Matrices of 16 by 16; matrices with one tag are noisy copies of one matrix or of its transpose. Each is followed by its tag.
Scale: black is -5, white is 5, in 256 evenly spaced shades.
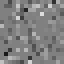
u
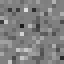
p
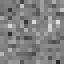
p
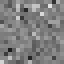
u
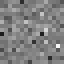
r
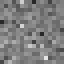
r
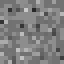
p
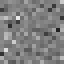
u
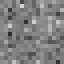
p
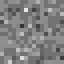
p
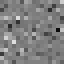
u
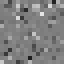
u
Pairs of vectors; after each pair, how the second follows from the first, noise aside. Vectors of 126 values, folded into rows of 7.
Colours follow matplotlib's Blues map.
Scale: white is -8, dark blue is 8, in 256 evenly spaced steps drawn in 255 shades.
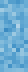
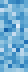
scaled up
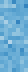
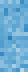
wrapped around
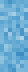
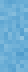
shrunk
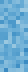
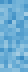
shuffled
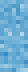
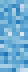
scaled up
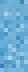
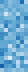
scaled up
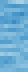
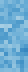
shuffled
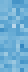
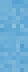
shrunk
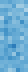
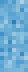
shuffled
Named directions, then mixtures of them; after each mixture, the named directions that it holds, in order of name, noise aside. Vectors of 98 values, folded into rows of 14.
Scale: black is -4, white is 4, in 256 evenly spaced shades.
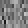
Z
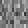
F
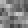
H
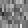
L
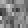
F, H, L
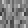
F, H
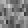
F, H, Z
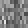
Z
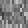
L, Z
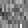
L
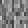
F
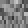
H, L, Z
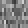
F, L, Z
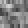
H, L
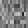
F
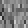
F, H, Z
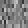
Z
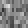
F, H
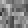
F, H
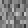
F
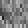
F, L, Z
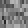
H, Z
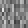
F, L, Z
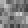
H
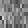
F, L, Z
